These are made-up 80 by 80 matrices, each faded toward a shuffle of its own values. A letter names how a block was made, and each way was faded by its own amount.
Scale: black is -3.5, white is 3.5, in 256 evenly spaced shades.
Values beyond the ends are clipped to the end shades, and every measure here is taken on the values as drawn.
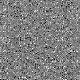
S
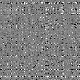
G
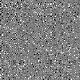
S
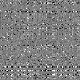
G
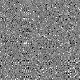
S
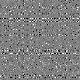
G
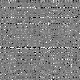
G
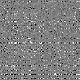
G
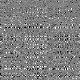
G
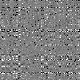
G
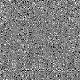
S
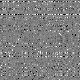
G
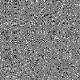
S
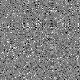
S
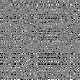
G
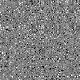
S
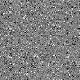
S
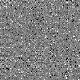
S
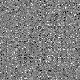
S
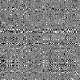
G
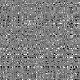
G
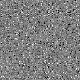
S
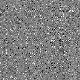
S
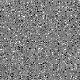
S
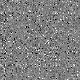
S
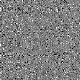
S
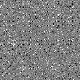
S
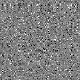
S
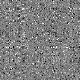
S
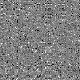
S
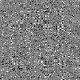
S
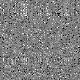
S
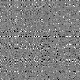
G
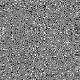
S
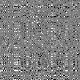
G
